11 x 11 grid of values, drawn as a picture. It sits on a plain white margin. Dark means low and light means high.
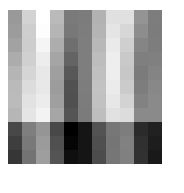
Streaks run downward. Overall the values sit about 60% of the way up the scale. A horizontal seam about 70% of the way down splits the table, and the top part is higher. The bottom middle is the ninth with the lowest average.
